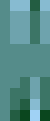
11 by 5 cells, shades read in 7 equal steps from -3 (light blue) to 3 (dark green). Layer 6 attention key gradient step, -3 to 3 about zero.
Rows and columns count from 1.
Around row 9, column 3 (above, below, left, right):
1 2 1 -1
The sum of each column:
0 -1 2 -2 1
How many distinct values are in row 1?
3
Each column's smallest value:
0 -2 -2 -3 -2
